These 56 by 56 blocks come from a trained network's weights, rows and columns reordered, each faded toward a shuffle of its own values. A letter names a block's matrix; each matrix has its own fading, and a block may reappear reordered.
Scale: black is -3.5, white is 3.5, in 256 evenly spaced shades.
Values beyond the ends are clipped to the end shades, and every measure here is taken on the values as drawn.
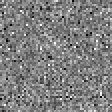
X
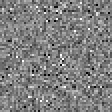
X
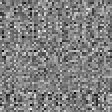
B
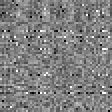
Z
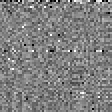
Z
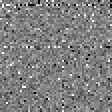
X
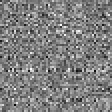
B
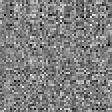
B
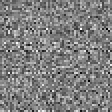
B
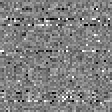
Z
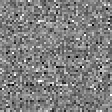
X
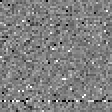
X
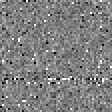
X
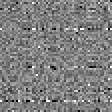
Z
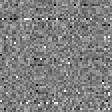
Z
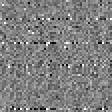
Z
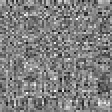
B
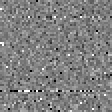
X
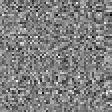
B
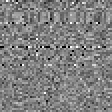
Z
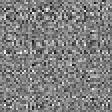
B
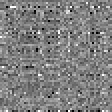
Z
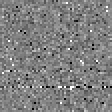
X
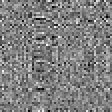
B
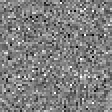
X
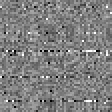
Z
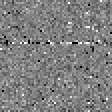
X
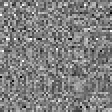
Z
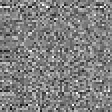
B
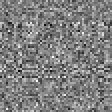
B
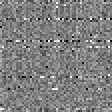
Z
